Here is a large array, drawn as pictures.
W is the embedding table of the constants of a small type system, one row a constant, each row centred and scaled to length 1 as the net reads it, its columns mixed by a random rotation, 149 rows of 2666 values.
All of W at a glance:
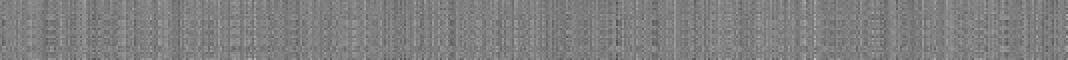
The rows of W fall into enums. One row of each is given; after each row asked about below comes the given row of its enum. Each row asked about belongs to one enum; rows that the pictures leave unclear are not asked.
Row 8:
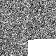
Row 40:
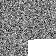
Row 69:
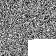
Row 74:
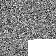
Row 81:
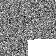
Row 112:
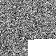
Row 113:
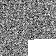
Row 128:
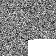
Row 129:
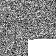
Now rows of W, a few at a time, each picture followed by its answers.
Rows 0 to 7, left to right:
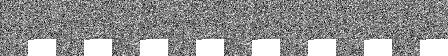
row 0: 40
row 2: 8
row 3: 129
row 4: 8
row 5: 40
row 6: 74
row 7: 112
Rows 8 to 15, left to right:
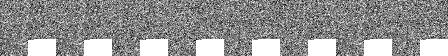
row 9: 8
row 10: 112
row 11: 128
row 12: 129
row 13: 113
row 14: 8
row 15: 129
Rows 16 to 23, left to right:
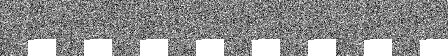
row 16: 8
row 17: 129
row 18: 113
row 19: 74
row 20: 81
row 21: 40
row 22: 8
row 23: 81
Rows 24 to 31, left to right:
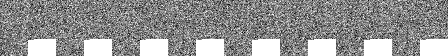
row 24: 8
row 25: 74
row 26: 128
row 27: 129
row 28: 113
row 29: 112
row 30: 112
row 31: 129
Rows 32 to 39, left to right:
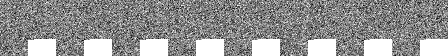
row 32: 112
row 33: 128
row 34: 112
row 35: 74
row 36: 74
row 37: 8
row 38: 128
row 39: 69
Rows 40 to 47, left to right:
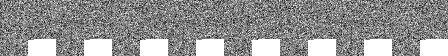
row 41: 129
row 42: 128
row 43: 129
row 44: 81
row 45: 74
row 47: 128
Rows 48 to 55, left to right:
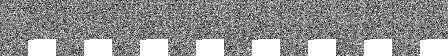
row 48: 128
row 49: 74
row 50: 113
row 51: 113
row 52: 112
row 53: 40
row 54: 8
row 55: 40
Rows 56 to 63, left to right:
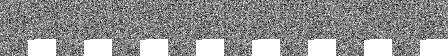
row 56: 81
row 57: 40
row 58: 74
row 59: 113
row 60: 40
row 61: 113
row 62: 128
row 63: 113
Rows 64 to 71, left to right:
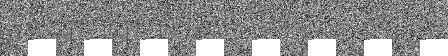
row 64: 8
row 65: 129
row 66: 129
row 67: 113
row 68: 74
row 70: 128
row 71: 112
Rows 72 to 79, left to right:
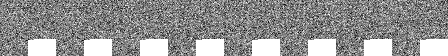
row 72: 128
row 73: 128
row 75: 112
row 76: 40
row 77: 113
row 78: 112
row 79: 129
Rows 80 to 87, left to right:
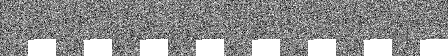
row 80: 40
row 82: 112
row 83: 112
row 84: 113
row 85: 74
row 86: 81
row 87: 129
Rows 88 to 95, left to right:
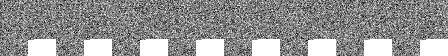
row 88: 40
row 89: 113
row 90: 128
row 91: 74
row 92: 74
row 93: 128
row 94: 69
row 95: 113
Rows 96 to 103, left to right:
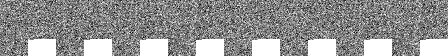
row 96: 129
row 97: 112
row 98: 113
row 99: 8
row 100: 74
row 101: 128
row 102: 113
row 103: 8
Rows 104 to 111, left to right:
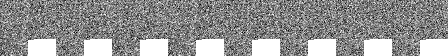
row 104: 8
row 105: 113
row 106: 112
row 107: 8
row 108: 113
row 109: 40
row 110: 74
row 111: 40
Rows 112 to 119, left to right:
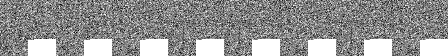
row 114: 74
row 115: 129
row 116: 129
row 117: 74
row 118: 129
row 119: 74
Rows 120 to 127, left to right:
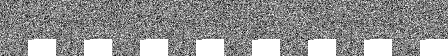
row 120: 69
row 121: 129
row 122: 69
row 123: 129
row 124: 113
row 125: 128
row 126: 129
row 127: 74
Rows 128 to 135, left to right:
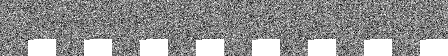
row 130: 81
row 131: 112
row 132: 69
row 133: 112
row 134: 113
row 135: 40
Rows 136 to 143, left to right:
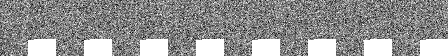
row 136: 8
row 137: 128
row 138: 113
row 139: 112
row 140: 40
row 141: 129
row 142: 81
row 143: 40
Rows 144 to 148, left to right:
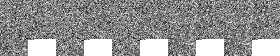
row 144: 112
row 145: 128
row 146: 128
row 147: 8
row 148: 8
